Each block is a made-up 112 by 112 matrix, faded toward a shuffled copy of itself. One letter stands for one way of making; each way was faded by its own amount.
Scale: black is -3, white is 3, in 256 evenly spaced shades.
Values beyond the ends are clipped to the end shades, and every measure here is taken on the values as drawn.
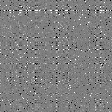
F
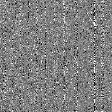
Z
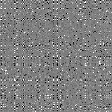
F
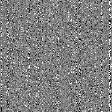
Z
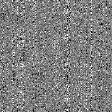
Z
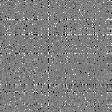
F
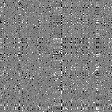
F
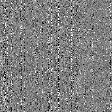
Z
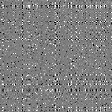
F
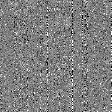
Z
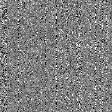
Z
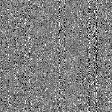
Z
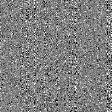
Z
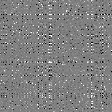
F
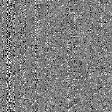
Z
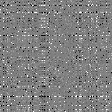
F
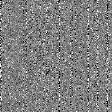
Z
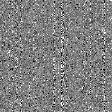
Z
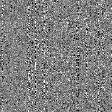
Z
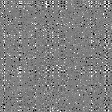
F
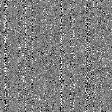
Z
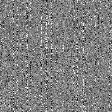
Z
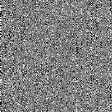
Z
